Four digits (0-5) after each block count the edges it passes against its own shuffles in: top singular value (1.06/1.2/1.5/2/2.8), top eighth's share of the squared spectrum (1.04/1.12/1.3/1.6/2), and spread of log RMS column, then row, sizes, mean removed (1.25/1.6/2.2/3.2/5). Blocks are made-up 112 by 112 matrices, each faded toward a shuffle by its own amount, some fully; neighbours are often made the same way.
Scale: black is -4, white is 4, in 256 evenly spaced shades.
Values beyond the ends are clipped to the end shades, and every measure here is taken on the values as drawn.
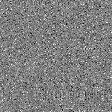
4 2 1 1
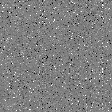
3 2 1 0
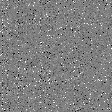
3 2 1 0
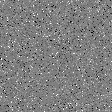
0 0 0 0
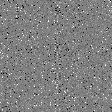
3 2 1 0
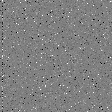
3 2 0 0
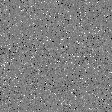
2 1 0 0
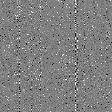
4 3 2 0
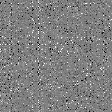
4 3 2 1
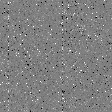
3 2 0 0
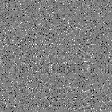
4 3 1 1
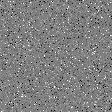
0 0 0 0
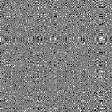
5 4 3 3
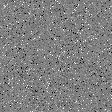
2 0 0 0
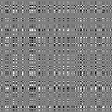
5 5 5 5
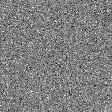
2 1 0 0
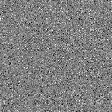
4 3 2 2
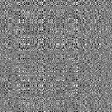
5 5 4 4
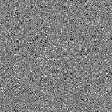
4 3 2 2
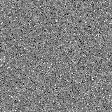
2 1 0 0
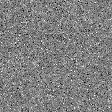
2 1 0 0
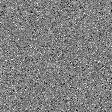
0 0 0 0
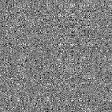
4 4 2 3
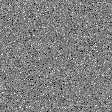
1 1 0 0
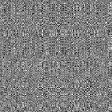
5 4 3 3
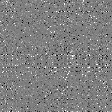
4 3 2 2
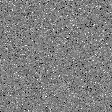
0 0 0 0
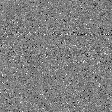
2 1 0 2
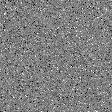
0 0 0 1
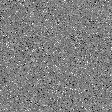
0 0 0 0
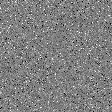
0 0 0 0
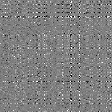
5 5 3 3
